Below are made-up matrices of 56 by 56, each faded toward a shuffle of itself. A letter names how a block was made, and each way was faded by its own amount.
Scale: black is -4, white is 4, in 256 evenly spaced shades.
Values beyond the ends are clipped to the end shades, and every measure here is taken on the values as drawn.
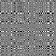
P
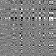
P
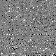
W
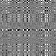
P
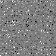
W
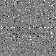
W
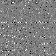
W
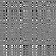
P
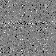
W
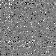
W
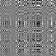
P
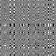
P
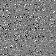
W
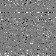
W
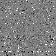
W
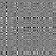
P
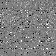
W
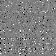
W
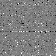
W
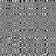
P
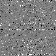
W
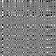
P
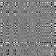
P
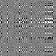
P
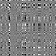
P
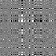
P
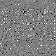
W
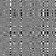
P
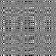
P
